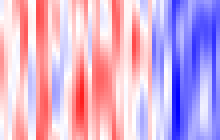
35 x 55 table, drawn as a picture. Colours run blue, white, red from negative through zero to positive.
There are no lone odd cells. The left part is higher, up to a seam about 70% of the way across. The grain runs up and down.
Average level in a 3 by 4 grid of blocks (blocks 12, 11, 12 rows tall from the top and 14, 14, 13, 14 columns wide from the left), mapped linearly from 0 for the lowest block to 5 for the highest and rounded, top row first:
5 4 4 0
4 5 4 0
4 5 3 1
